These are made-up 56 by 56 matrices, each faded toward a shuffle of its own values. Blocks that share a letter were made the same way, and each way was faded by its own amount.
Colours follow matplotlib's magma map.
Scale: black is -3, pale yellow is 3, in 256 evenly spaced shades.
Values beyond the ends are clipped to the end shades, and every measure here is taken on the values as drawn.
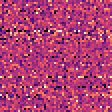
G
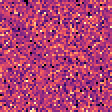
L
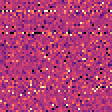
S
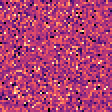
L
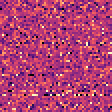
G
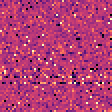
S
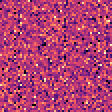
L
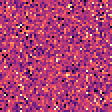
L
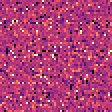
S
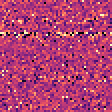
G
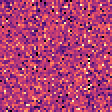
L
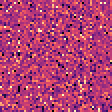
L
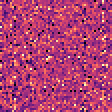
L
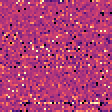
S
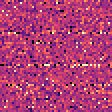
G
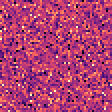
L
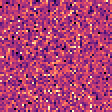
L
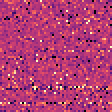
S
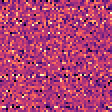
G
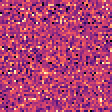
G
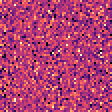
L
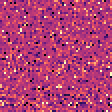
S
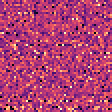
G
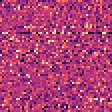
G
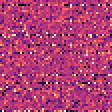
G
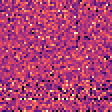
G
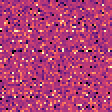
S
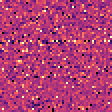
S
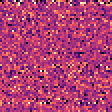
G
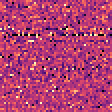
G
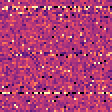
G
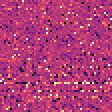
S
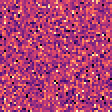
L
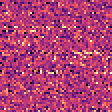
G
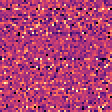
G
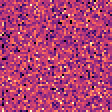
L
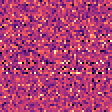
G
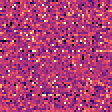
S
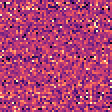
G
